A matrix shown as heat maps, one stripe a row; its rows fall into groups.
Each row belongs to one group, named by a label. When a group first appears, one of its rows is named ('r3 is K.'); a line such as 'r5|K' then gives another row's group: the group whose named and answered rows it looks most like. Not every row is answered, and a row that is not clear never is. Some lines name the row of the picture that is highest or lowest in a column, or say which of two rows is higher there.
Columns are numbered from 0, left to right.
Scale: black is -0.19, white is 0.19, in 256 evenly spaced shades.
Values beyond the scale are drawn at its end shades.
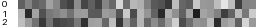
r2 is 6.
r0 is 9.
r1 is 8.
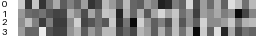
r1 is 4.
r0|8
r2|6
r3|4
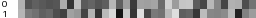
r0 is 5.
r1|4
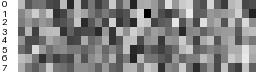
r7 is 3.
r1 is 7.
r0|5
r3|9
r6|6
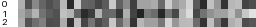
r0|5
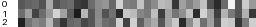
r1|3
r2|9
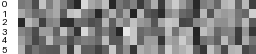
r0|3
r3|3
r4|3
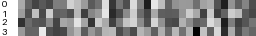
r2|7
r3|4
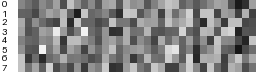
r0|4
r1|3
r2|5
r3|3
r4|4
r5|4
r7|7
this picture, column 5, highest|3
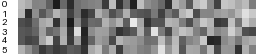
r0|6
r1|8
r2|9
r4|9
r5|6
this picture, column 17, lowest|1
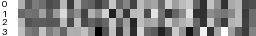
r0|5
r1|7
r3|4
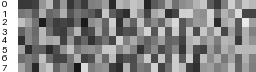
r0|9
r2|6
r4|9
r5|8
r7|3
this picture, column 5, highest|4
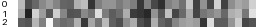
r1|8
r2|7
